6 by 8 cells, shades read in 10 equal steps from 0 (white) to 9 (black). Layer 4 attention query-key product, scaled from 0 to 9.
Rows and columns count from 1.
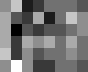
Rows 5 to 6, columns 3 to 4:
4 6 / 4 7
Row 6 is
4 0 4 7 7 5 5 6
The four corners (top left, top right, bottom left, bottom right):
4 6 4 6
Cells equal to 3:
7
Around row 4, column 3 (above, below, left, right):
6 4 7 4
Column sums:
19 31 32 34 34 31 24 30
